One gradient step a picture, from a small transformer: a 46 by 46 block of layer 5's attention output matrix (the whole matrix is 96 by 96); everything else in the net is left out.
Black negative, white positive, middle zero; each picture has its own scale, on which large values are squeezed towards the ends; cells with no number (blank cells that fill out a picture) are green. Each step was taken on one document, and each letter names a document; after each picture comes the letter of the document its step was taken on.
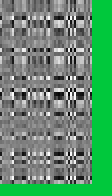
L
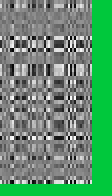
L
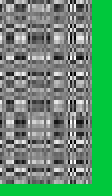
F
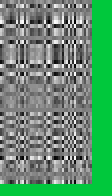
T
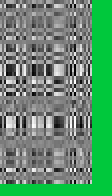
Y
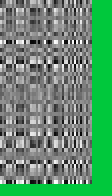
T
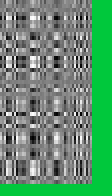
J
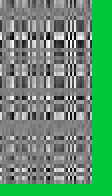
L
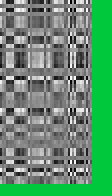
F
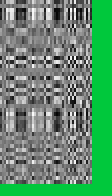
J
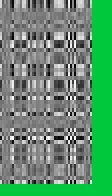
L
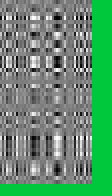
J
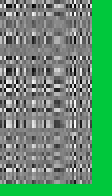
Y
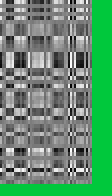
F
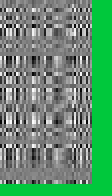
Y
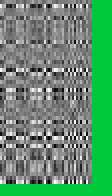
T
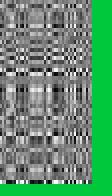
T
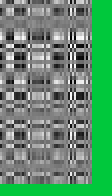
F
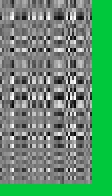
L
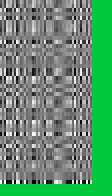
Y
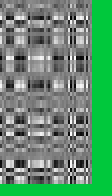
F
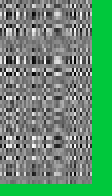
Y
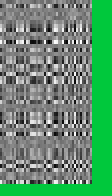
T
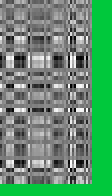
F
